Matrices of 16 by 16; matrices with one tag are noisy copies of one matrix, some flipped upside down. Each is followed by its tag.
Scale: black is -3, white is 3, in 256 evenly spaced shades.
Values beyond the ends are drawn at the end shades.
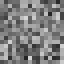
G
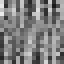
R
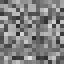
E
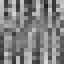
R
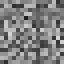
E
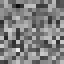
E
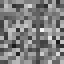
E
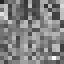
G
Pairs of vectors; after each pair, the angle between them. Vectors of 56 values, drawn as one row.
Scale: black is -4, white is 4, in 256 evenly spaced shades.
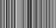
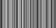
orthogonal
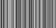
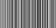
orthogonal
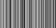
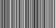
nearly opposite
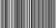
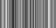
partly opposed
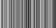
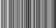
nearly parallel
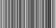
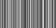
partly opposed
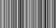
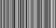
partly aligned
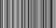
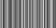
nearly opposite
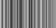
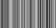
orthogonal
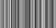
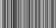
partly aligned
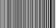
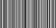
partly opposed
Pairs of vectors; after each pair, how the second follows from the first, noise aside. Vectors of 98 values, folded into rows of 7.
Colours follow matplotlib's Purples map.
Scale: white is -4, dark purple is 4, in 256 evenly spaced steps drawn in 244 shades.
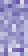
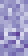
wrapped around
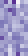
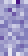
sign-scrambled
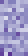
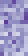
wrapped around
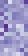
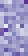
sign-scrambled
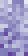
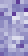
wrapped around
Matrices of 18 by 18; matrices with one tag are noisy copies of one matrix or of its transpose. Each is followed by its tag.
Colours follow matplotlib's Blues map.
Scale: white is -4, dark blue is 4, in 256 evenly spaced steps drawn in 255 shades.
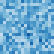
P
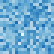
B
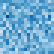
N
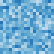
P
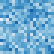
B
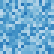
B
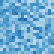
N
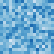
P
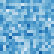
P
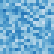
N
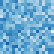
B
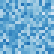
B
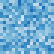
B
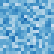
N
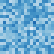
B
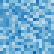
N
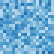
B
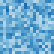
P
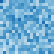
N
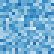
B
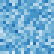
B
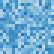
B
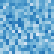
N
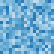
P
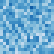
N
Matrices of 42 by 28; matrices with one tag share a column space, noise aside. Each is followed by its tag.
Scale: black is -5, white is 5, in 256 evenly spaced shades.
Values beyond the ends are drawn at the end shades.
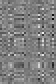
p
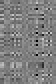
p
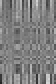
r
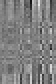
r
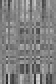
r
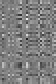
p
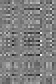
p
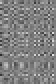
p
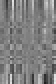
r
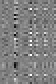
p
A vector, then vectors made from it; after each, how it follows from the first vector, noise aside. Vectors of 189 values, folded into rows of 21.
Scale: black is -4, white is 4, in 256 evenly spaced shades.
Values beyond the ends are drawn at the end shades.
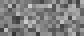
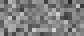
reversed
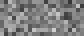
reversed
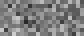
negated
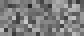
sign-scrambled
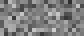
reversed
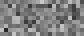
negated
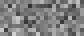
negated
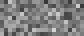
reversed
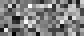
scaled up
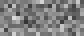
negated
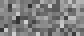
sign-scrambled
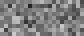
negated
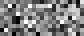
scaled up
